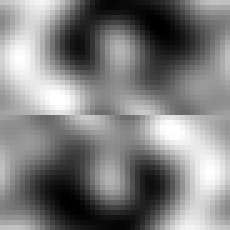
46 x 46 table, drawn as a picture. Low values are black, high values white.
Symmetry: a half turn. Stripes: none. Slope: none.
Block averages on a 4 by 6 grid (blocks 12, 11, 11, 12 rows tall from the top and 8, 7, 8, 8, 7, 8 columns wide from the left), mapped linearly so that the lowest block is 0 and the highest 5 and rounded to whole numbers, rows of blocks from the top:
5 3 1 1 0 3
5 5 3 3 2 3
3 2 3 3 5 5
3 0 1 1 3 5
